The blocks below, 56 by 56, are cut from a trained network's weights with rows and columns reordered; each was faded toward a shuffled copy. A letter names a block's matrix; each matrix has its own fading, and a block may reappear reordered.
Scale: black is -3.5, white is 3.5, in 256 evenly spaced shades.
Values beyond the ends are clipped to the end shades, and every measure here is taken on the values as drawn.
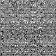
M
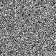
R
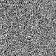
R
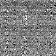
M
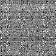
M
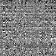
M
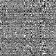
M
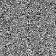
R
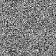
R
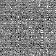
M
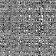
M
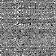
M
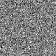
R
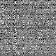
M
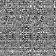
M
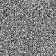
R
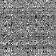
M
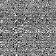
M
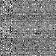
M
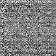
M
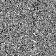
R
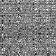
M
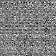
M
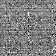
M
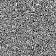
R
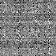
M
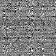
M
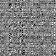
M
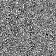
R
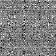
M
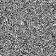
R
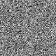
R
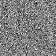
R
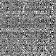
M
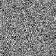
R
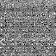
M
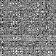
M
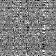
M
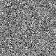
R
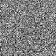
R
